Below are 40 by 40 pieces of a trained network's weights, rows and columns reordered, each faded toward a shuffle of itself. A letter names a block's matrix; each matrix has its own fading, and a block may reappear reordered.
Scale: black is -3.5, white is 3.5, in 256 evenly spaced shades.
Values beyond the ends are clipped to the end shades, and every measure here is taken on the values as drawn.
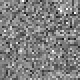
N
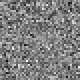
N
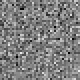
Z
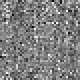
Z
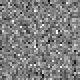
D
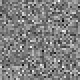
N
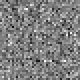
Z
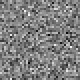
N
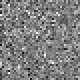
D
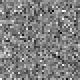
Z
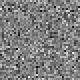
N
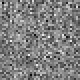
Z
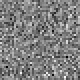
N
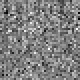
Z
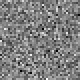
N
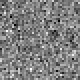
D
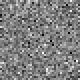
D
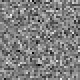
N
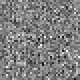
Z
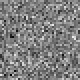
N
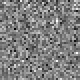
N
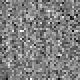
Z
